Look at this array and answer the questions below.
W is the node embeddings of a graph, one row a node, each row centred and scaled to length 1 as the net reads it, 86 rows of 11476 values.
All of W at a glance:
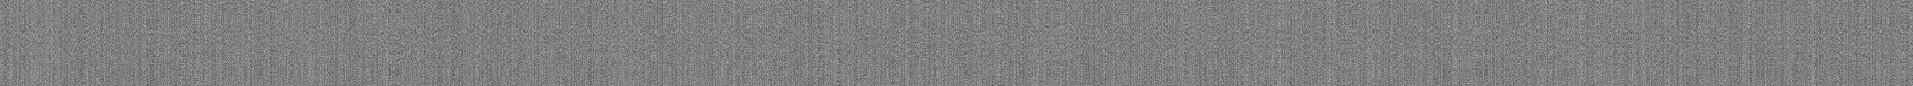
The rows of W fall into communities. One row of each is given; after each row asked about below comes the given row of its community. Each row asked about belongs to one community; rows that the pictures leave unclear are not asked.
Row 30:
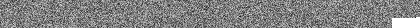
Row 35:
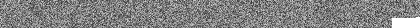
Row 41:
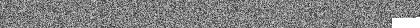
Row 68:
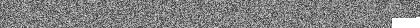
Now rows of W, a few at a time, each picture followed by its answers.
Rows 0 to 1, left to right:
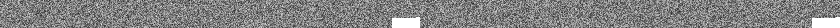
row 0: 35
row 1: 41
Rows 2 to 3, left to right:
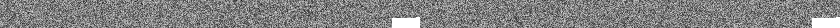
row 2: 41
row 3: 30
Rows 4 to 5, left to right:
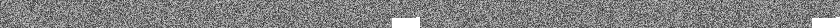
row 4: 68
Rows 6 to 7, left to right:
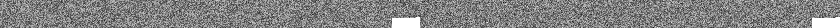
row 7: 41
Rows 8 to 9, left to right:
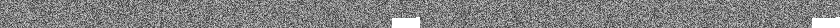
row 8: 68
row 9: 68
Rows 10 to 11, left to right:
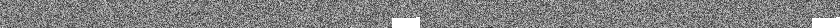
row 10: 35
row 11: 68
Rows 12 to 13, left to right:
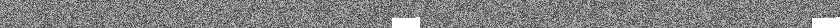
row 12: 35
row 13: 41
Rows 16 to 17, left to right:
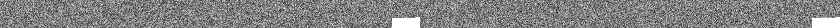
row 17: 30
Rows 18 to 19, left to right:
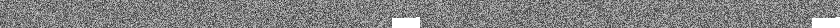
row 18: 41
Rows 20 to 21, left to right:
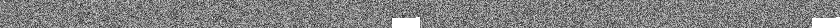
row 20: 41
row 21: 68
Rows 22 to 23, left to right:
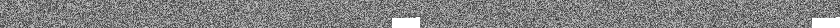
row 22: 41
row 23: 41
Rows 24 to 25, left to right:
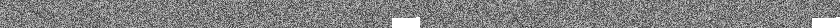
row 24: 35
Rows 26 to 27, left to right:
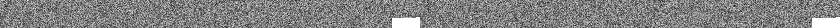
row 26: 41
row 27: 41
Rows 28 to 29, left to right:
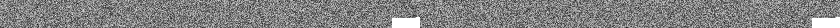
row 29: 68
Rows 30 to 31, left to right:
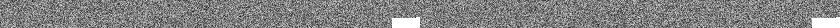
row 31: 30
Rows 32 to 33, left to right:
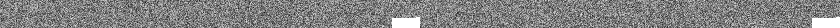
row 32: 30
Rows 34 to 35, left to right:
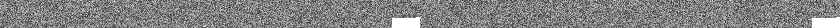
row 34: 41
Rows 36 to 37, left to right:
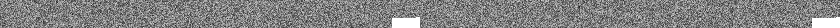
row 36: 68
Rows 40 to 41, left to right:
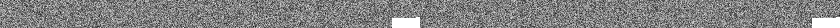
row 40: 35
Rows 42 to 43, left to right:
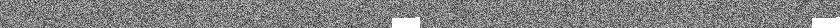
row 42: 68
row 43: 68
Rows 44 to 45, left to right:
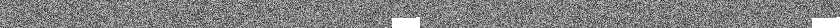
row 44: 35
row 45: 30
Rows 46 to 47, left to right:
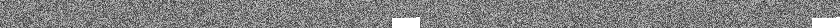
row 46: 41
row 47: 30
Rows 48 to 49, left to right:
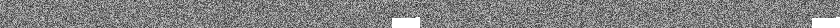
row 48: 41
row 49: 68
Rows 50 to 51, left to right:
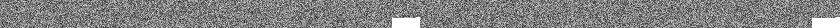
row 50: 41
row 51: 35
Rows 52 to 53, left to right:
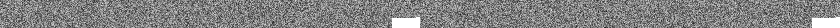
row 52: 35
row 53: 35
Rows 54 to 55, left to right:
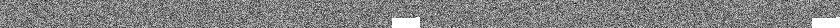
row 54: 35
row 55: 30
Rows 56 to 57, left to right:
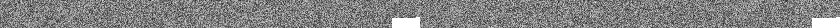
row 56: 68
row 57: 30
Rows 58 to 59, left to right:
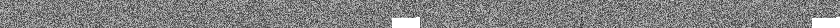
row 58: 30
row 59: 68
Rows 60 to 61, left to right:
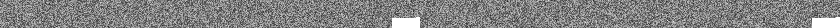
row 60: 35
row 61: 41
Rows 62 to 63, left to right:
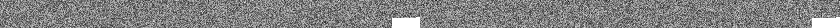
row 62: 41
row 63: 30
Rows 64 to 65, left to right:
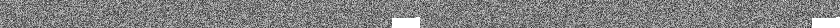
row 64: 35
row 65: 35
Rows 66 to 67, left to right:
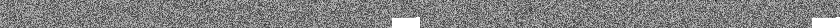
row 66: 30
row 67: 30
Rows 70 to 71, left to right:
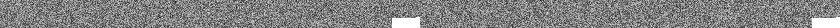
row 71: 35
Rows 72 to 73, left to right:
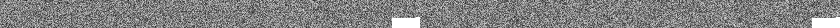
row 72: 35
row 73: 35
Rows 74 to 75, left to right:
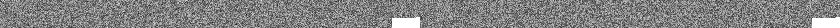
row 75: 68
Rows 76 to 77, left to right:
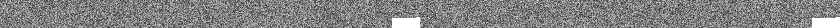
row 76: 35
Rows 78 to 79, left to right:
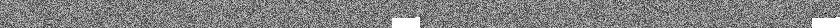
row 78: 68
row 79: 41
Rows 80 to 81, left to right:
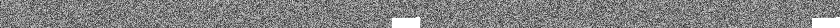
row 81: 41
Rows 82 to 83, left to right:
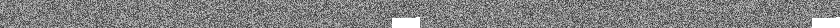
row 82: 41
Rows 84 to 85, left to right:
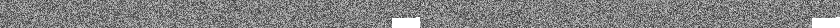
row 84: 41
